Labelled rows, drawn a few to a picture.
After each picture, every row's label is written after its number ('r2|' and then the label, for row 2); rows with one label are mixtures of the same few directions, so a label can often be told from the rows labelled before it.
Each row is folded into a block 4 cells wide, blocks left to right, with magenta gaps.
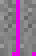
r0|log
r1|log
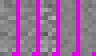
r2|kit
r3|kit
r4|kit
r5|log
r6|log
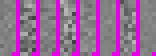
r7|log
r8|kit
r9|kit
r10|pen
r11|kit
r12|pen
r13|pen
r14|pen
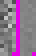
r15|log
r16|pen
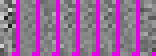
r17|log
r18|log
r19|pen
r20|log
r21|log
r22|log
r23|log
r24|kit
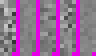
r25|pen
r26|pen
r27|kit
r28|log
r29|kit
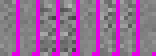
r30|log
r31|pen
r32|kit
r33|kit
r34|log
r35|log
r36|log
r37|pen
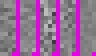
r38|kit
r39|kit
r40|pen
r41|log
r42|pen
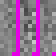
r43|log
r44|pen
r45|pen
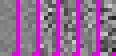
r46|kit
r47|log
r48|log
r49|pen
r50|log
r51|kit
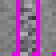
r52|kit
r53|kit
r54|pen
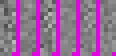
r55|pen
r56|kit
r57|log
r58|kit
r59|log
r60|pen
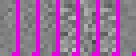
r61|log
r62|log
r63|log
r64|kit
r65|pen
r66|kit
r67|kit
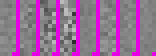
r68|kit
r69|log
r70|pen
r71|pen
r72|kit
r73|kit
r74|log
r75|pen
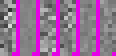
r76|log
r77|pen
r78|kit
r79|log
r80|kit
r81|pen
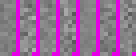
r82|kit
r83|kit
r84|kit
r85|pen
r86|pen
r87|kit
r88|log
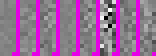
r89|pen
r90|kit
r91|log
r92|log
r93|log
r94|log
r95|pen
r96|pen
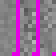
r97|kit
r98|pen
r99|log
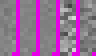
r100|pen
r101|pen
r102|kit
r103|kit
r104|kit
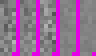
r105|pen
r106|pen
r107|pen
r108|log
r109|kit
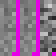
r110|pen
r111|pen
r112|kit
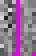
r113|log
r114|pen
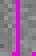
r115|log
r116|kit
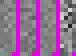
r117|log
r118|kit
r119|log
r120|log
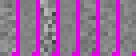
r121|kit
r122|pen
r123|pen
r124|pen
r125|kit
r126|kit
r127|pen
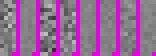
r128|log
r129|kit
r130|kit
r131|pen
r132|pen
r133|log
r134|kit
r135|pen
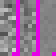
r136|kit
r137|pen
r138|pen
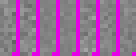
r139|pen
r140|kit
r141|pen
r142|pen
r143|kit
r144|log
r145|pen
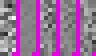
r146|kit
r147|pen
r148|log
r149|log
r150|pen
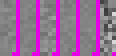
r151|kit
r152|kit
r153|kit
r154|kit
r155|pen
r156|pen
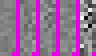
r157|kit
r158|pen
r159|log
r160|kit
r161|log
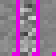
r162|kit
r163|kit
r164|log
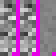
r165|kit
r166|kit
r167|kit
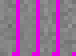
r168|log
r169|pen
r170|pen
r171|log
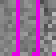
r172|pen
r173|kit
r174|pen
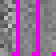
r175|log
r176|log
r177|pen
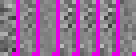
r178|kit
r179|log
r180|log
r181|log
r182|log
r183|log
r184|pen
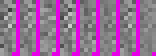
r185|log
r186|log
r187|kit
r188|log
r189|pen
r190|pen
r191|log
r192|log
